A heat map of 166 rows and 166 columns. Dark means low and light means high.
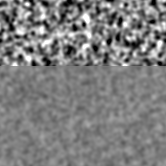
There is no overall slope. A few values lie far out on both sides of the bulk. The field is mottled with small blotches. Neither half mirrors the other. A horizontal seam about 40% of the way down splits the table, and the bottom part is calmer. No regular stripes run through it.
